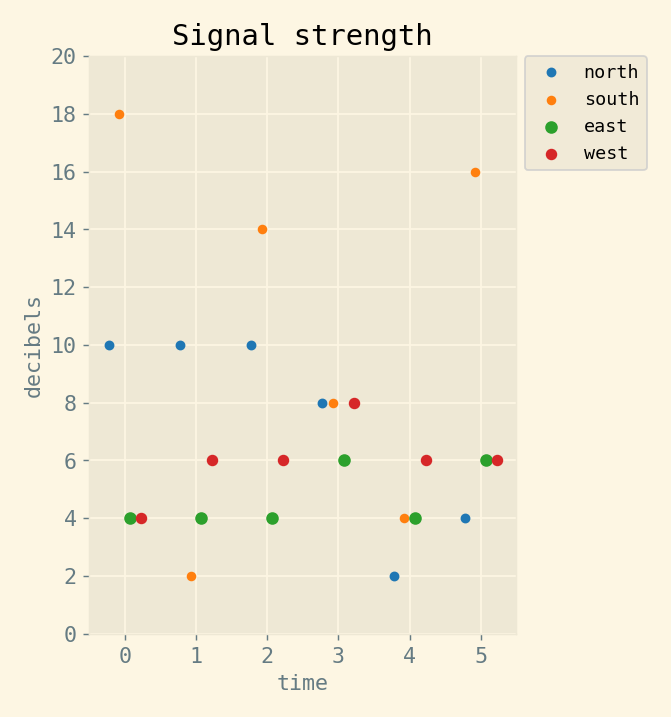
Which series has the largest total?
south
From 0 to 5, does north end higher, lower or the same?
lower
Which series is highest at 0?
south
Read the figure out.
Title: Signal strength
x-axis: time, ticks 0 1 2 3 4 5
y-axis: decibels, ticks 0 2 4 6 8 10 12 14 16 18 20
Legend: north, south, east, west
Values:
north: 10 10 10 8 2 4
south: 18 2 14 8 4 16
east: 4 4 4 6 4 6
west: 4 6 6 8 6 6
